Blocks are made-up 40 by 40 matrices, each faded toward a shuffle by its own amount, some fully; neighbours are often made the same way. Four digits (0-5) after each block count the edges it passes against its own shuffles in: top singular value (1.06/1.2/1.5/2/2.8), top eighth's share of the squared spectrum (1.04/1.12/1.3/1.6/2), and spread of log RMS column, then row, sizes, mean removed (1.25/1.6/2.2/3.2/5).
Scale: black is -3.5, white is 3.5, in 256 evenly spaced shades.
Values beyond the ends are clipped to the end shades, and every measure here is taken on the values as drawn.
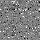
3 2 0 1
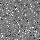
0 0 0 0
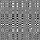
5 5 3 3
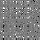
4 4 2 2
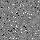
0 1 0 0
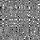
4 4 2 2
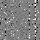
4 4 2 0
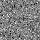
0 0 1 0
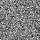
0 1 0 0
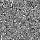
0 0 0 0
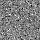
0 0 0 0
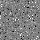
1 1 0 0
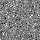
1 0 0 0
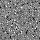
0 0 0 0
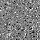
3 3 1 1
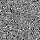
2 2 1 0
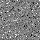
0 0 0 0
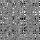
4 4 3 2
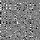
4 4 2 2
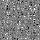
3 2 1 0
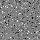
0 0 0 0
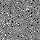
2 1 1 0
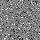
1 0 0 0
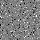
1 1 0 0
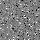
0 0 0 0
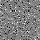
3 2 0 0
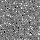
1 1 0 0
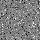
1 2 0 0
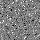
1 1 0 0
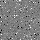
0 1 0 0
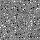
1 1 0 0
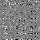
3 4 1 2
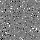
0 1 0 1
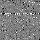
3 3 0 2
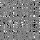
3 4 2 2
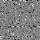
2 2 0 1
